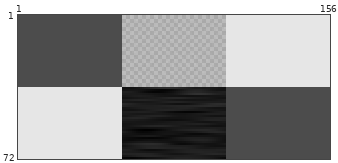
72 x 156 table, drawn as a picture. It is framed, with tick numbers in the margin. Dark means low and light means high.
It is made of 2 by 3 panels. Panel 1,1: low, flat. Panel 1,2: high, checkered, faint in contrast. Panel 1,3: very high, flat. Panel 2,1: very high, flat. Panel 2,2: very low, streaked across, faint in contrast. Panel 2,3: low, flat.
